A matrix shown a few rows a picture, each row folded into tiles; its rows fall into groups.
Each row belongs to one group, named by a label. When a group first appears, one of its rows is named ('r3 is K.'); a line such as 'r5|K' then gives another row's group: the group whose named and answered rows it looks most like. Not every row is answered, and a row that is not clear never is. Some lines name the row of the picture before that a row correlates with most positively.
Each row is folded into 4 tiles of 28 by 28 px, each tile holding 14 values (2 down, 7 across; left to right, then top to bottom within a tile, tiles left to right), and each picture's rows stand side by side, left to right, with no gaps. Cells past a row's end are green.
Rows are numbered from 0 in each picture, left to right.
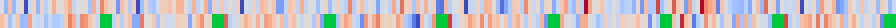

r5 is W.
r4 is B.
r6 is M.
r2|B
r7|B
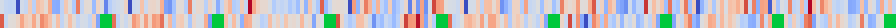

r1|B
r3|W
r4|B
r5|M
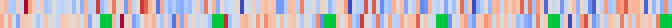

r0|W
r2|B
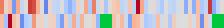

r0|M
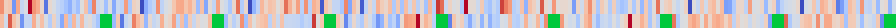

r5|W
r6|B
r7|B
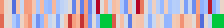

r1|W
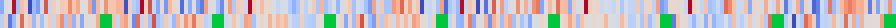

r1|M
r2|W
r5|W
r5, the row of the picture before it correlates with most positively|1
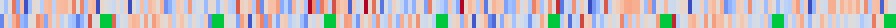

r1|B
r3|M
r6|B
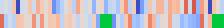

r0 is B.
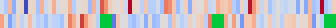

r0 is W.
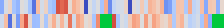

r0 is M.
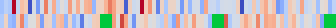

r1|M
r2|B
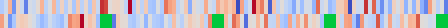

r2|M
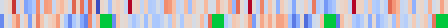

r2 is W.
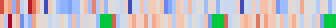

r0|M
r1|B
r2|B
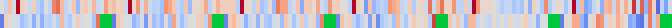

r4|W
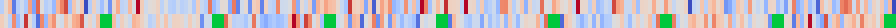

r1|W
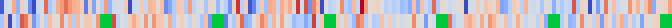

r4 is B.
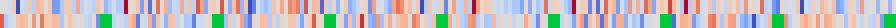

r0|B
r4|W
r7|B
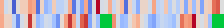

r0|W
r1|W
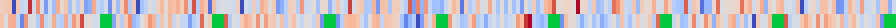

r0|M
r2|B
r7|B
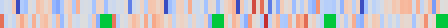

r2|M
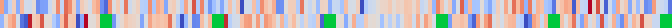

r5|M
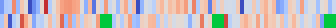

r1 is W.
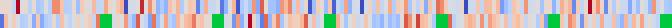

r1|M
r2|M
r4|B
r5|M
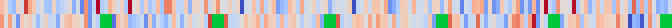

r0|W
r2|B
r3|B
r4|W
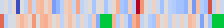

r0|B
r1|W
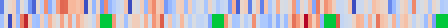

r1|B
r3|B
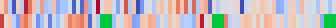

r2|B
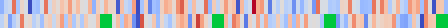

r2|M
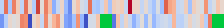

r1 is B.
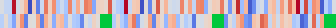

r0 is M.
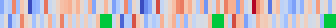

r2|M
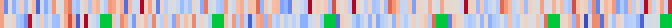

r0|W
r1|M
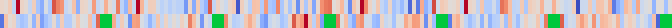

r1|W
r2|W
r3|W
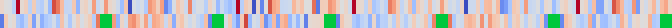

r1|B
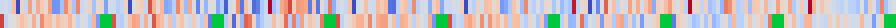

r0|B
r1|B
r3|B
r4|B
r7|W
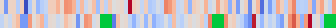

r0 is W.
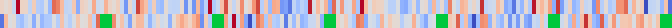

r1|W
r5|M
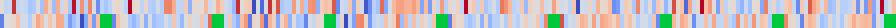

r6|M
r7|W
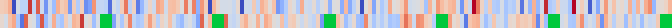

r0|M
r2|B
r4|W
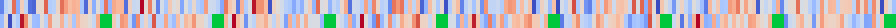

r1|M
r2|M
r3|M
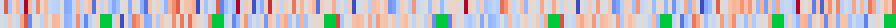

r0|W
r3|B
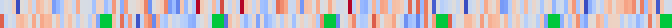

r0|B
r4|B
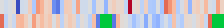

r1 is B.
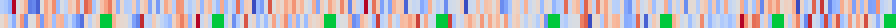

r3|M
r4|B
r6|W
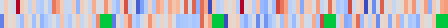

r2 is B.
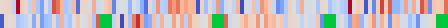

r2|B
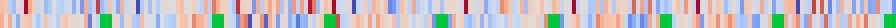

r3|B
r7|M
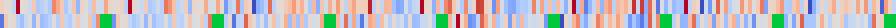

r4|M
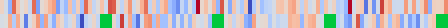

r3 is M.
